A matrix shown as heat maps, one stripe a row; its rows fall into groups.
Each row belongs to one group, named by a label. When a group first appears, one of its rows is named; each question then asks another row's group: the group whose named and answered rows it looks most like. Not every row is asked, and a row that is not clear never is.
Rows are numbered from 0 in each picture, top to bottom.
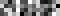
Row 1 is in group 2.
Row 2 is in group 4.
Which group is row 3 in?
4
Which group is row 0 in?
4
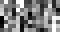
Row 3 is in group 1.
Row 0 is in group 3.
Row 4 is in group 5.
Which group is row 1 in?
3
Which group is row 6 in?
5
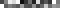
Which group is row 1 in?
1
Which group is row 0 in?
4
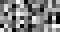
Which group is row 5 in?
2
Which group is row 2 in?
5
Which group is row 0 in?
3
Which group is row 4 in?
2
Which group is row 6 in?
5
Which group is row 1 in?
3
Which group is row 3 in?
2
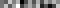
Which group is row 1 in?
4
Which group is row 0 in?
4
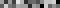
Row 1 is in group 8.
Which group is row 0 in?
2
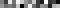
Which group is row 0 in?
2
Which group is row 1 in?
4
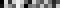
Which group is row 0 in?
8
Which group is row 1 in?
3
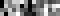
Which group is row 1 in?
5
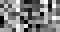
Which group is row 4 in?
5
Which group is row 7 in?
3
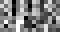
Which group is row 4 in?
3
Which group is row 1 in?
1
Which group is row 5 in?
3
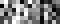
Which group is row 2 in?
2
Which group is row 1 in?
8
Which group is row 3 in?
2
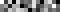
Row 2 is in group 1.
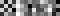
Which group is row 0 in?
2
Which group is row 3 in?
3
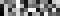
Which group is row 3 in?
8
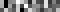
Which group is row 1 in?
2
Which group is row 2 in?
4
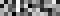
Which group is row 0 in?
2
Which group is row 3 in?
2
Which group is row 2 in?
4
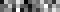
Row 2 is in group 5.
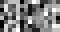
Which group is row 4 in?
2
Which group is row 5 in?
4
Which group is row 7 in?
5
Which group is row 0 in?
4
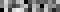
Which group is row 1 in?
8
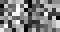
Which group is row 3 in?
8
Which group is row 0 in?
1
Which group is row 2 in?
3
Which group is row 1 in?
5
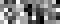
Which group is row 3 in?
1
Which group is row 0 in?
2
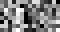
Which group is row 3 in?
3
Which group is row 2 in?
3
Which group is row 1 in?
4
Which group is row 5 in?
5
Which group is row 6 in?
8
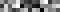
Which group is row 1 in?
5
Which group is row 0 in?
1
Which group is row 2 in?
8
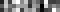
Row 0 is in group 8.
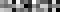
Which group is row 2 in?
2
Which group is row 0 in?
2
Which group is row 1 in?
1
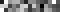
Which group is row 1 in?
8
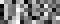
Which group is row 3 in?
8
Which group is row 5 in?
4
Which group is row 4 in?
5
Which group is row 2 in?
3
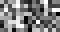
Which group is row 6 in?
3
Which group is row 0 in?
1
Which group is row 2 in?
5
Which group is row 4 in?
3
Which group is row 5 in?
4
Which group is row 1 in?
8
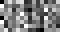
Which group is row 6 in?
2
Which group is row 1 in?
1
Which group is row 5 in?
1
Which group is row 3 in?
3
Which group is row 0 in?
3
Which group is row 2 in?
1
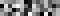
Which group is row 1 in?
8
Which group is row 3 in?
4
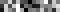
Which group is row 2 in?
3
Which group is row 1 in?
5
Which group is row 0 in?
1
